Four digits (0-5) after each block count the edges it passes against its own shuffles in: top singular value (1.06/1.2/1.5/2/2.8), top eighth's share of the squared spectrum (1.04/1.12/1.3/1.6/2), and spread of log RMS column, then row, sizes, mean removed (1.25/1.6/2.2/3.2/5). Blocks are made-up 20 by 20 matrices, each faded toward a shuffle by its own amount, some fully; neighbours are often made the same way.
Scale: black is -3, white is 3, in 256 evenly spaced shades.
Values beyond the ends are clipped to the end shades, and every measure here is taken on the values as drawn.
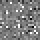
2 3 1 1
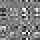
3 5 2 3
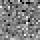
0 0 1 0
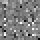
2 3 1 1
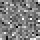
0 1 0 0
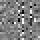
3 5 2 1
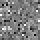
1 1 0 0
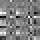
4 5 3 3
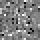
1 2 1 0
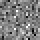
2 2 0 0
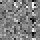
2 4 2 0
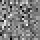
1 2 3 0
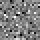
0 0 0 0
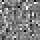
1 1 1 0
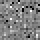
1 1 0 0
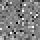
0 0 0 0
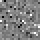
0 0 0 0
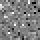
0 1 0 0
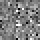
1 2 2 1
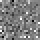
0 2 0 0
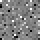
0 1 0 0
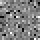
2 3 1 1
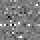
2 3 0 0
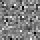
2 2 0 1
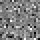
2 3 0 2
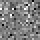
2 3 1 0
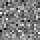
0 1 1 0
